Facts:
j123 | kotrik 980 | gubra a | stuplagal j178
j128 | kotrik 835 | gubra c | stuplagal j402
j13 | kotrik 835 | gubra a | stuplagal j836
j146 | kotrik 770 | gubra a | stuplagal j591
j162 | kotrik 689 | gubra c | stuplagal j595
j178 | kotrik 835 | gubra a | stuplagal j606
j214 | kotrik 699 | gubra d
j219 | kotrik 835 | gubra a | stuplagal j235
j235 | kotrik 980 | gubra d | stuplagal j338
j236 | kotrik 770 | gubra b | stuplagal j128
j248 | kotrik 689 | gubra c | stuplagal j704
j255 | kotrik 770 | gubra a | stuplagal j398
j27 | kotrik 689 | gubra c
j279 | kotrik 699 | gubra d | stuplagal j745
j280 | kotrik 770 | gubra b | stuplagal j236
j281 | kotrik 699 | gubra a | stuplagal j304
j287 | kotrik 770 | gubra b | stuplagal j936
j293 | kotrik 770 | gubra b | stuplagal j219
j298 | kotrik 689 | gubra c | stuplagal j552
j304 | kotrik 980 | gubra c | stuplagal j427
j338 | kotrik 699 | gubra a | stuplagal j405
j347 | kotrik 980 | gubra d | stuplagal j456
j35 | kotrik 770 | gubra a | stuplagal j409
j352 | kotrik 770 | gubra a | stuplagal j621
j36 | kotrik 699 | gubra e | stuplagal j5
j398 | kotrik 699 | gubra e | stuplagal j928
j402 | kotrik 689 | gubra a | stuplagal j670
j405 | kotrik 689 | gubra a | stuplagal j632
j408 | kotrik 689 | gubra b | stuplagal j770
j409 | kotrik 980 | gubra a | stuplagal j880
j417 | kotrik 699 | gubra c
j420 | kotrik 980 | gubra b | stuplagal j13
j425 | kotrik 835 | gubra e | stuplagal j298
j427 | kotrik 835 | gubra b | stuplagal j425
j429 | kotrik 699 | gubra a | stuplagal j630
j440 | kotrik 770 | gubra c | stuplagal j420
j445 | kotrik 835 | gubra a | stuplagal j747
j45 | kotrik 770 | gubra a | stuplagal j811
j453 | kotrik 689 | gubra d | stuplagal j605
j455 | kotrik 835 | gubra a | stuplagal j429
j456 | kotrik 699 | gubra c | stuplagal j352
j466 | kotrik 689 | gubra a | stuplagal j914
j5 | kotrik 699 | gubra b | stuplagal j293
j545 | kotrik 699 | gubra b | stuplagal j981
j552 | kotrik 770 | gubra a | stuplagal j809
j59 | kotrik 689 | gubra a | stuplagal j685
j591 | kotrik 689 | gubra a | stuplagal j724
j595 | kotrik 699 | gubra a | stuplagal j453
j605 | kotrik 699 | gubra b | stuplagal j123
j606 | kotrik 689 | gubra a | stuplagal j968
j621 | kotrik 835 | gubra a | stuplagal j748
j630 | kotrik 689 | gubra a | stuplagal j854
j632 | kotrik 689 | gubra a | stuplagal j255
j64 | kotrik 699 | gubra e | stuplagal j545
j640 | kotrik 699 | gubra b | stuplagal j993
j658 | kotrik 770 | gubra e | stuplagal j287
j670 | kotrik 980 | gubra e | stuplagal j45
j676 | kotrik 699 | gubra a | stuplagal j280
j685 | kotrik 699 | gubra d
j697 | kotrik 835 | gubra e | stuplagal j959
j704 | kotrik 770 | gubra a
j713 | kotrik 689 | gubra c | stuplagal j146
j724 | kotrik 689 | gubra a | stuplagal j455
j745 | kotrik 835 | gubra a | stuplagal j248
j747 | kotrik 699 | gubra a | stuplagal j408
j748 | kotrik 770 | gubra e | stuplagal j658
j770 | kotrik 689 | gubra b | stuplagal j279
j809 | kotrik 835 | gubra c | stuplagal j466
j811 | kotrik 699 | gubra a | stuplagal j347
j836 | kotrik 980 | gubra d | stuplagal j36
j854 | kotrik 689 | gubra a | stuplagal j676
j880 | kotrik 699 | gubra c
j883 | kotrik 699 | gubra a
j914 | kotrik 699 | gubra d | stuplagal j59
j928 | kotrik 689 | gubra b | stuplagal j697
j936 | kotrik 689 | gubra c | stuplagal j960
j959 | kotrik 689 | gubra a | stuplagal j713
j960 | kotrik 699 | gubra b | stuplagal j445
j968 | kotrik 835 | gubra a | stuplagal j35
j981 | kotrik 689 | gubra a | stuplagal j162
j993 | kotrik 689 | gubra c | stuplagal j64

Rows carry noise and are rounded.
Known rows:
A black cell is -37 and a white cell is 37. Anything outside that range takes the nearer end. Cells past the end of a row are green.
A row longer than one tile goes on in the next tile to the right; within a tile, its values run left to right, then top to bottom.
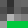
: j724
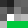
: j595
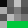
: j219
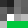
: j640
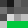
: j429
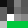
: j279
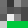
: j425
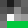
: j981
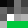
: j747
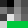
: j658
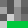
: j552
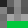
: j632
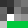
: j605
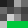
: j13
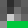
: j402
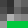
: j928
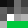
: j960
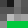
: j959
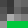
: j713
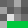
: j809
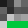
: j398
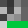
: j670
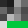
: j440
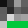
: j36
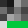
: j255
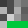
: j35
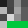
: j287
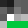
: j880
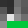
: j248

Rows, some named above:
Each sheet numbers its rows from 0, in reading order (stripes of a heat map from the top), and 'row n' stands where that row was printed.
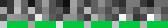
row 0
j836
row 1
j745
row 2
j235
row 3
j455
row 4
j968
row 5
j178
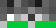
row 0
j685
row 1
j128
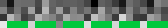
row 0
j280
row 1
j304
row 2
j854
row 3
j347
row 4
j352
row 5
j146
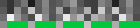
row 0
j162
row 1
j621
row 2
j914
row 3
j409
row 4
j621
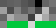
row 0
j854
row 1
j123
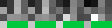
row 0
j836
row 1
j836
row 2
j704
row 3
j445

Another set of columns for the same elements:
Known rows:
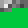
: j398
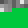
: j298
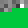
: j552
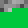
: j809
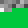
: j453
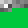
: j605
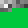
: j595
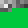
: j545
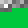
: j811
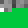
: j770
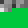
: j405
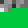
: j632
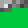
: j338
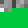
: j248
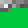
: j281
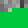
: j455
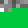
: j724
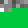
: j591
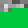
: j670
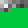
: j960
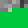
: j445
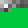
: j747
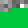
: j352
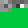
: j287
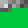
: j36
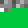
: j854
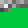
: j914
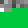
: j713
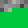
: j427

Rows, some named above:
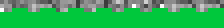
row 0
j936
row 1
j420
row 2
j697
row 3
j445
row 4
j35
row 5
j146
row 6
j420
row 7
j420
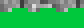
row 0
j455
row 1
j670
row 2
j455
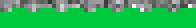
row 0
j745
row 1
j235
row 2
j409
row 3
j697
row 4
j35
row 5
j936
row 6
j255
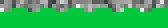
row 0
j27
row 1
j219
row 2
j35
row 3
j836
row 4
j968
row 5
j402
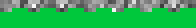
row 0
j13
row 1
j279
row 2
j676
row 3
j128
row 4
j402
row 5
j621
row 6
j429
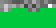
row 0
j304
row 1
j293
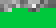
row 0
j178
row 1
j279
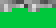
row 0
j123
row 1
j347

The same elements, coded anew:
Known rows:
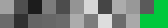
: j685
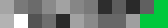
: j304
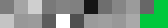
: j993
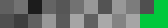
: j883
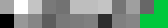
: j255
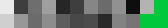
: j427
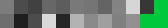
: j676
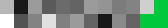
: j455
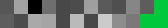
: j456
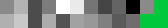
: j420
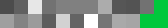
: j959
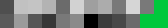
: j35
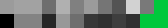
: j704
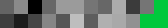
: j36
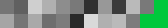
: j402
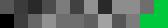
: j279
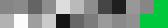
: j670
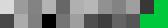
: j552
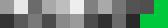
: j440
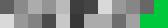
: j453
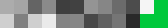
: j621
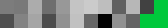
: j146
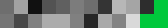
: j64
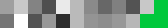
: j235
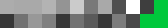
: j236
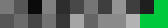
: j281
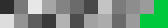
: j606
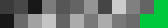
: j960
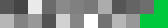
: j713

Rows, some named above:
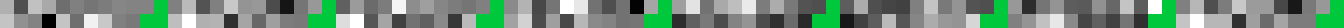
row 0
j466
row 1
j347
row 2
j123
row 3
j836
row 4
j440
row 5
j398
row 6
j445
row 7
j347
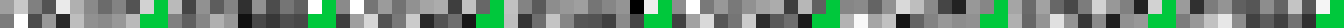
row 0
j235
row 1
j745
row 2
j352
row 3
j13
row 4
j352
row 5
j670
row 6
j697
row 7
j445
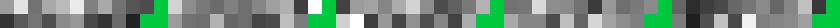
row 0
j440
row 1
j219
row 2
j409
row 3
j27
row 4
j429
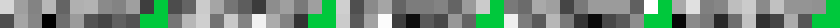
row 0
j552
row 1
j936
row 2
j128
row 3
j968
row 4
j293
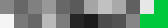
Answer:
j178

